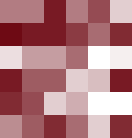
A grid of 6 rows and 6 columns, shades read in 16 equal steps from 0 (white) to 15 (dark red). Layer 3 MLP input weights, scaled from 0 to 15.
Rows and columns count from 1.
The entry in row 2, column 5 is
9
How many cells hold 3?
4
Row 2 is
15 14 14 12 9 13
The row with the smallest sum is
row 3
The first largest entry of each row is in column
3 1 4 1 1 3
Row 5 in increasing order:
0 0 3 5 11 13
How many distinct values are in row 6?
5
